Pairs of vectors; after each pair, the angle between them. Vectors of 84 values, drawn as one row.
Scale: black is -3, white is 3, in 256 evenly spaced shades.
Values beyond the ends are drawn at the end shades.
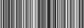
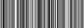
partly aligned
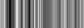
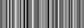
orthogonal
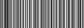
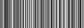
nearly parallel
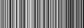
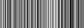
partly aligned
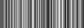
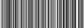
orthogonal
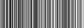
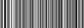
partly opposed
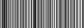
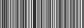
nearly parallel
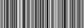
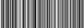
partly aligned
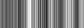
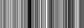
nearly opposite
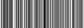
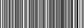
orthogonal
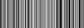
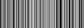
nearly parallel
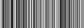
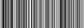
nearly parallel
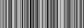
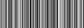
nearly parallel
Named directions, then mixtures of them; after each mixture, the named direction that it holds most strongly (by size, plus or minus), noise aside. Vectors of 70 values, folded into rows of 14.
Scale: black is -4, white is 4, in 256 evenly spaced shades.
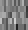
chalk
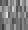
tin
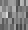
tin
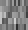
chalk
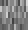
tin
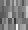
chalk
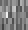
tin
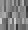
chalk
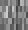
tin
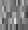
chalk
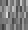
tin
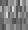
tin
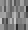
chalk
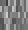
tin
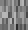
chalk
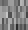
chalk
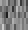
tin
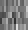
chalk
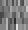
chalk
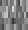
tin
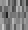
tin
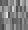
tin
